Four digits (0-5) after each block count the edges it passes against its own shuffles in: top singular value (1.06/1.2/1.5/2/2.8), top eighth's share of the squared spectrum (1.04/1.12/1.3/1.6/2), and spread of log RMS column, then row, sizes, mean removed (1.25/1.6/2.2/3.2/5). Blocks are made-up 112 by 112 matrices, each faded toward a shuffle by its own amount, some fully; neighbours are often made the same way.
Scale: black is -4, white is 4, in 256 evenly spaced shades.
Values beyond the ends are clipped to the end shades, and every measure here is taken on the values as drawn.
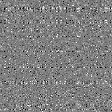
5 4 2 3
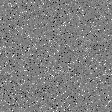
0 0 0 0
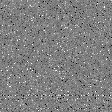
3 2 0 1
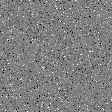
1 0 0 0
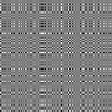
5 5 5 5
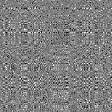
5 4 3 3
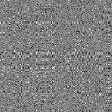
5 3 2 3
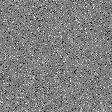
2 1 0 0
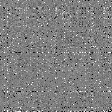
4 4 2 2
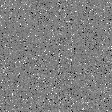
1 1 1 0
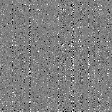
2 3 3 2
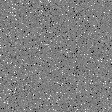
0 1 0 0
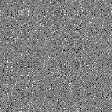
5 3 2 2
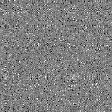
4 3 2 2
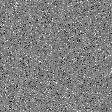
2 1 0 0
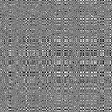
5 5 4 4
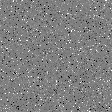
0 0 0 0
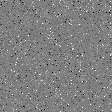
2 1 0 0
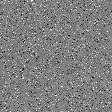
0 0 0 0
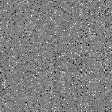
4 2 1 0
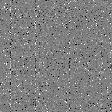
4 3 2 1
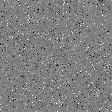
0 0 0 0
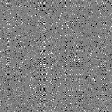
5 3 3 2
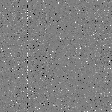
4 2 1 0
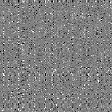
5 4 3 2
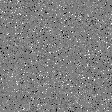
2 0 0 0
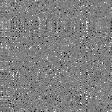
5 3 2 2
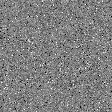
0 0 0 0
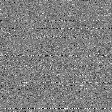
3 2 0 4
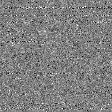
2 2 0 3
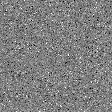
0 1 0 1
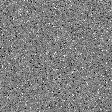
0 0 0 0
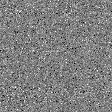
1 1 0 2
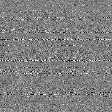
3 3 0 4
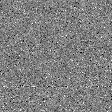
1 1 0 1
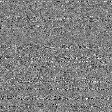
1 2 0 4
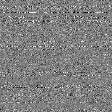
2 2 0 4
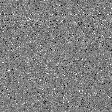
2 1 0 2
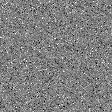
0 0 0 1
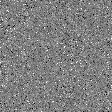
0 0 1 0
